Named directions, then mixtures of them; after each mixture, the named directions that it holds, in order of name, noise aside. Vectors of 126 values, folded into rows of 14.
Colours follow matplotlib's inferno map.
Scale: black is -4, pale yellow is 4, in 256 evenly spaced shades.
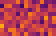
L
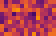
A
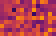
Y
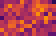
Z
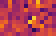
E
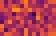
A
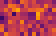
A, Z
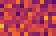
L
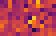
E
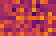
Y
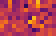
E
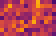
E, Z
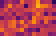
E, Z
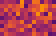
L, Z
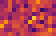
E, Y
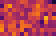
L, Z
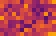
Z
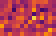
E, Y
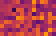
Y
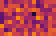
A, Y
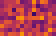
Y
